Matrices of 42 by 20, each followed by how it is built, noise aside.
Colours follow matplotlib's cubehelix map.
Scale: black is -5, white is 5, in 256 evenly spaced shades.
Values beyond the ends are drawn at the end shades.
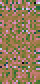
low rank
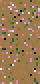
sparse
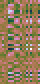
low rank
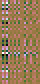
low rank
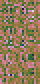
low rank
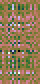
low rank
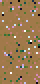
sparse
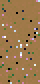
sparse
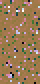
sparse
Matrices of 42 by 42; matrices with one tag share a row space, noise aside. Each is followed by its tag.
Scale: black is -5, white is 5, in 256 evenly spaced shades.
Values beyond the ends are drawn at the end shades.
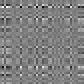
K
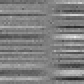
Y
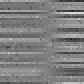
Y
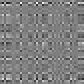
K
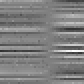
Y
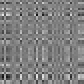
K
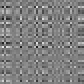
K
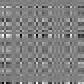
K
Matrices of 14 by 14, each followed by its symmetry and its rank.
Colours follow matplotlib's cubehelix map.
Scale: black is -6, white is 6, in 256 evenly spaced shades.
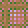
symmetric, rank two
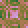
symmetric, rank three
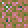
symmetric, rank three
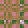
symmetric, rank two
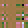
neither, rank one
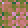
symmetric, rank two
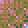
symmetric, rank three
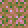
symmetric, rank three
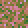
neither, full rank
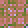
symmetric, rank three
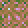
symmetric, rank three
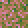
neither, full rank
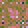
symmetric, rank three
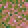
neither, full rank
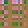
neither, rank one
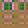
neither, rank one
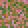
neither, full rank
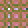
symmetric, rank two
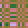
neither, rank one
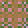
symmetric, rank two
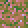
neither, full rank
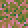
neither, full rank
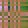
neither, rank one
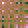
symmetric, rank two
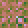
symmetric, rank three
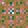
symmetric, rank two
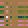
neither, rank one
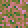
neither, full rank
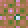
symmetric, rank two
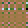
neither, rank one
